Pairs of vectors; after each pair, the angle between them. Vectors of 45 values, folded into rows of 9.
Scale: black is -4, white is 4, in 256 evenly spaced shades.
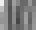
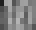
nearly opposite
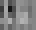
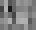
nearly parallel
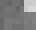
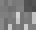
partly opposed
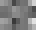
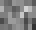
partly opposed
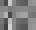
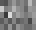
orthogonal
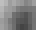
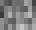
partly opposed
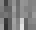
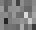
partly aligned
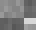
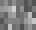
partly aligned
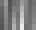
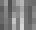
nearly parallel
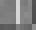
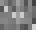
partly aligned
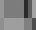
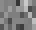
partly opposed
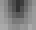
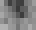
nearly parallel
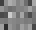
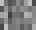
nearly opposite
